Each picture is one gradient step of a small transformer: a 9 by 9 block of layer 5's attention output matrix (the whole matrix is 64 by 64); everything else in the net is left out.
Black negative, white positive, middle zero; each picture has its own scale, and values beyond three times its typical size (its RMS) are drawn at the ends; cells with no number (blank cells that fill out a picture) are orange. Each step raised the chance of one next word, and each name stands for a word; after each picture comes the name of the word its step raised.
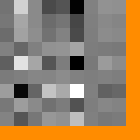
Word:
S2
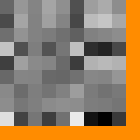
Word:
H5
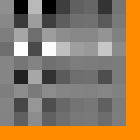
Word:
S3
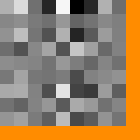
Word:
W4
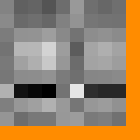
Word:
S2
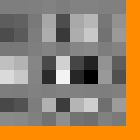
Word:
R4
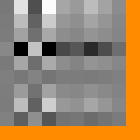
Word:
H5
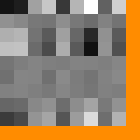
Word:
S3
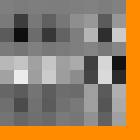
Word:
R4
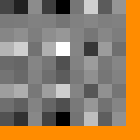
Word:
S3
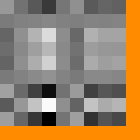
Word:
S2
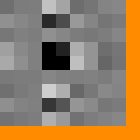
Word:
S2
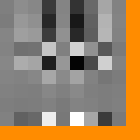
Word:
H5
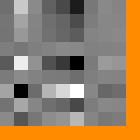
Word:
S2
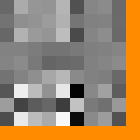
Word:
W4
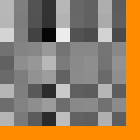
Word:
W4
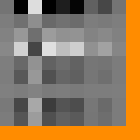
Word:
S3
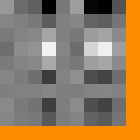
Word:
S3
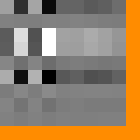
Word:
S3
